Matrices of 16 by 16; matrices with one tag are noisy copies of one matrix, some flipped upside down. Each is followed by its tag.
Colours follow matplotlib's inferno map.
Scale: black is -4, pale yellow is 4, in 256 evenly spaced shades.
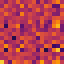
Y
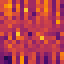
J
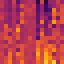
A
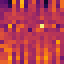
J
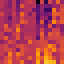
A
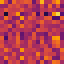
Y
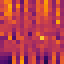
J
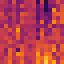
A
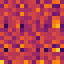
Y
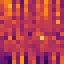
J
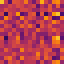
Y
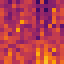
A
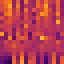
J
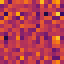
Y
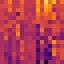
A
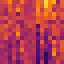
A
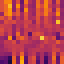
J
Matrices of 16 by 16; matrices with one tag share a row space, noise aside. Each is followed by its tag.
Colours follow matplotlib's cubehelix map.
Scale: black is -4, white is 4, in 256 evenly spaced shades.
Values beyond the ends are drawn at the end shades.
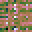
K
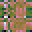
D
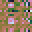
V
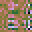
V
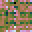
K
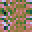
D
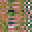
V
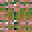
K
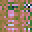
V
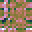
D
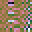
V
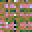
K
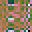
V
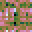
K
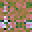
D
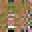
V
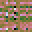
K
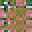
D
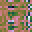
V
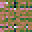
K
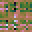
K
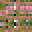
K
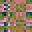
D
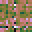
K
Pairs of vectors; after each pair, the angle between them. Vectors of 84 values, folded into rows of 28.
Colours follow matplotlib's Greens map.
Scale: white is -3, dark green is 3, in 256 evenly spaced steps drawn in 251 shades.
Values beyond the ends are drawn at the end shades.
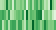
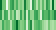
partly opposed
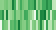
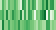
partly aligned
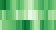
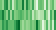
orthogonal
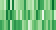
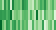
partly aligned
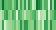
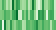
partly opposed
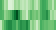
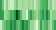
nearly parallel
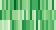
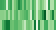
partly opposed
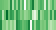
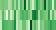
nearly opposite
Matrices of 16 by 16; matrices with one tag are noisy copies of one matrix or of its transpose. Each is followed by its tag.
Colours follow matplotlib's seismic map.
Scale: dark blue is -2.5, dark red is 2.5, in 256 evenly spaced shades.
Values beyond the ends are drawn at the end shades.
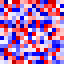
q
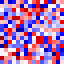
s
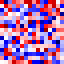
q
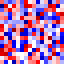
q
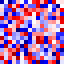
s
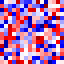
s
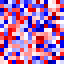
s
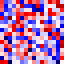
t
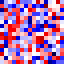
s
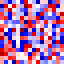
q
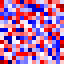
t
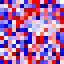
s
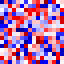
s
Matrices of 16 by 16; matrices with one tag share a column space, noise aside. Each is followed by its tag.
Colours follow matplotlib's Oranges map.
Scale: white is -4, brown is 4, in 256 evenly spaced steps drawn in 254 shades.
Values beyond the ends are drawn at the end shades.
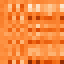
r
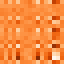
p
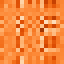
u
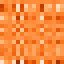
r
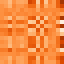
u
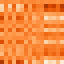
r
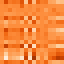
p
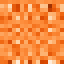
r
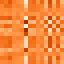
u
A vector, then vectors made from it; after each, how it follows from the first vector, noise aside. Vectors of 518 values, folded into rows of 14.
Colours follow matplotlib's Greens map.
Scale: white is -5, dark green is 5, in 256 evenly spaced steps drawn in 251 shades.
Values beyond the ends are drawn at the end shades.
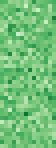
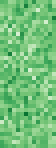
sign-scrambled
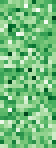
scaled up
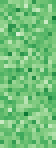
copied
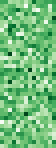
scaled up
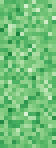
sign-scrambled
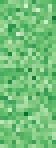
copied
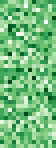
scaled up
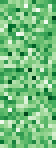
scaled up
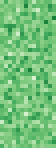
sign-scrambled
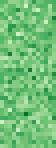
copied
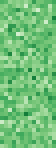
copied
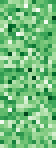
scaled up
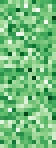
scaled up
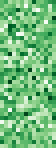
scaled up
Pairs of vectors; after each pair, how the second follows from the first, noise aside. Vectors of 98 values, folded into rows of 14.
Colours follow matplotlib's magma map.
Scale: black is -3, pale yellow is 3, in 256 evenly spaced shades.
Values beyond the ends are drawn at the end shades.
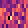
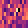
reversed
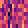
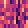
reversed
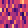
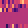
partly zeroed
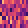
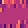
partly zeroed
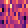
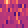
partly zeroed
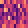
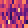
reversed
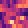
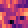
negated
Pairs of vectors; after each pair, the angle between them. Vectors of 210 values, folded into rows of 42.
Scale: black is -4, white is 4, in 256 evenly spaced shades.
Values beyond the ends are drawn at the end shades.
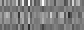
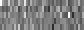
orthogonal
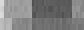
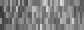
partly opposed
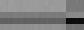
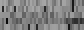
partly aligned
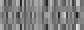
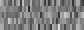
partly aligned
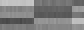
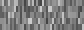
orthogonal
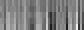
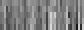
nearly opposite
